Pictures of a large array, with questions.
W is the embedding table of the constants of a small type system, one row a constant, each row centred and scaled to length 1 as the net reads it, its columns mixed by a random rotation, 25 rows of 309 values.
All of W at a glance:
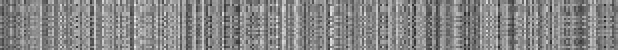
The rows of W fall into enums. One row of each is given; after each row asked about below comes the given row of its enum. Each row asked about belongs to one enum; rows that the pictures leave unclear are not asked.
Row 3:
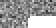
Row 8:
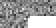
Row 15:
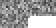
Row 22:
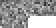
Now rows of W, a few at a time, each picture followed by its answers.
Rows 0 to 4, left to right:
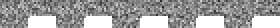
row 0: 15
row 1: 15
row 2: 8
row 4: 3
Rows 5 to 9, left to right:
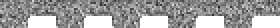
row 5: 3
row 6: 22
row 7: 22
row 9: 15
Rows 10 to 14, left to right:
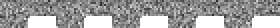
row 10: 8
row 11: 22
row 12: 15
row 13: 8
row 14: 3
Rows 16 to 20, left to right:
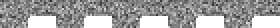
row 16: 3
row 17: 15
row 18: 8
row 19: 22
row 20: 3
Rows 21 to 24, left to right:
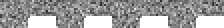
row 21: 3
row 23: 8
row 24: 22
